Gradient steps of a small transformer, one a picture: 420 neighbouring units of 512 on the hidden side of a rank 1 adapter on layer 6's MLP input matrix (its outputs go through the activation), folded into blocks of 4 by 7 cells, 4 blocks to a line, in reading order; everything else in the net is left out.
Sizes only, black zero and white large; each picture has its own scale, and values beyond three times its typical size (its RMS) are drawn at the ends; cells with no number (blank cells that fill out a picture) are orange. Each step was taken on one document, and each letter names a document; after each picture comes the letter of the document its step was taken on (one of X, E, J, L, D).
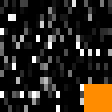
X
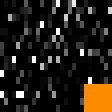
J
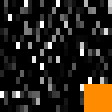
J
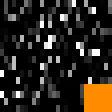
J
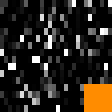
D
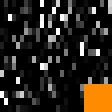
J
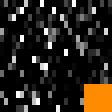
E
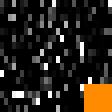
X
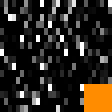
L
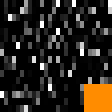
J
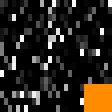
X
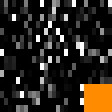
L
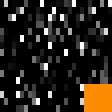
E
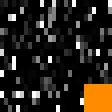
X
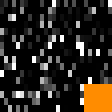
X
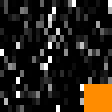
L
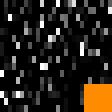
J
